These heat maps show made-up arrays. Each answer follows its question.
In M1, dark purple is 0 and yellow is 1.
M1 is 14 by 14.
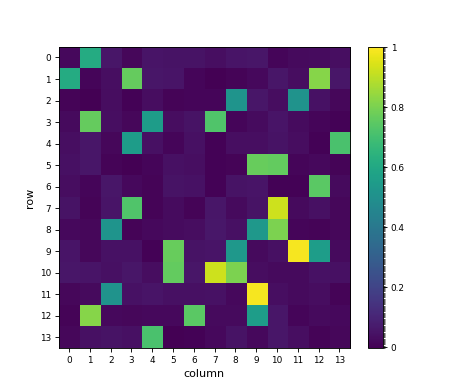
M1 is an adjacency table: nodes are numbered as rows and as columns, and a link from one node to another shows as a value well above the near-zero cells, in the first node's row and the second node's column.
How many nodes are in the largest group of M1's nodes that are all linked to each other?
2
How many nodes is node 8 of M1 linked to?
3
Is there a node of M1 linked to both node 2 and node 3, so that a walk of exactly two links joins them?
no
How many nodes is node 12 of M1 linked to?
3
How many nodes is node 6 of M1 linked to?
1
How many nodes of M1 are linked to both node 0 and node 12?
1
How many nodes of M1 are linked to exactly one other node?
3
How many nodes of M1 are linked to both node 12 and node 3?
1
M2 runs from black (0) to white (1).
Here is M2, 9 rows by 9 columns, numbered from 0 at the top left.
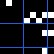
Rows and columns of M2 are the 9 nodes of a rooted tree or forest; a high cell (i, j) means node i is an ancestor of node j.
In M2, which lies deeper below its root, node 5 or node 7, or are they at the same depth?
node 7
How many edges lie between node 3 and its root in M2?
0
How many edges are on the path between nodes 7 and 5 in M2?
2
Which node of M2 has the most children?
3
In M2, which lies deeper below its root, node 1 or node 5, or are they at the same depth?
the same depth
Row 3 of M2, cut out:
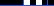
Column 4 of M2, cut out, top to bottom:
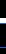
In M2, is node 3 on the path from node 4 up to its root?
yes
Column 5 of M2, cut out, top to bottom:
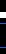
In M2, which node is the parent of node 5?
2
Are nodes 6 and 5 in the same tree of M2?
no
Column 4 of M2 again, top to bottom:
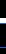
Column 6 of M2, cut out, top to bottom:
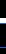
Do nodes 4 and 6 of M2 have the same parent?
yes
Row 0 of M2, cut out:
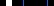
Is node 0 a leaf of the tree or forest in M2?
no
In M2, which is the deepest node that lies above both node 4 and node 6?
3
